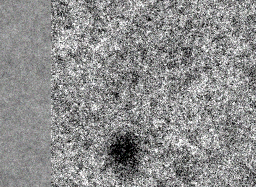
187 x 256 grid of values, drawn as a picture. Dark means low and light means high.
The ninth with the lowest average is the bottom middle. The left part is calmer, up to a seam about 20% of the way across. There is no overall slope. One dip sinks in the bottom middle.
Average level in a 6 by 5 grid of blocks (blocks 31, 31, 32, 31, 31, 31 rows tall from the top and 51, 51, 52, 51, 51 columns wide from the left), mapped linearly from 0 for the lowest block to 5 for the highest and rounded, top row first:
44444 | 45434 | 45344 | 44454 | 44054 | 45234
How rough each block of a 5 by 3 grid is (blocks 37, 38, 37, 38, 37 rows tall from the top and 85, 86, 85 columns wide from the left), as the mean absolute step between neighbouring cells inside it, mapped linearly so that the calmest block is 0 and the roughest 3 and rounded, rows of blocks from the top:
0 3 3
0 3 3
0 3 3
0 3 3
0 3 3
